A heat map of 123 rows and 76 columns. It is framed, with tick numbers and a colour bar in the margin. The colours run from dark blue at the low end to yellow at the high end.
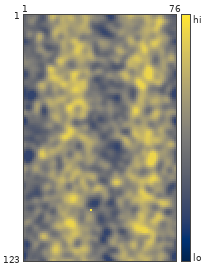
The values follow a bell shape. There is no seam. Upright stripes repeat 2 times across the table. A single lone cell is far higher than the cells round it.
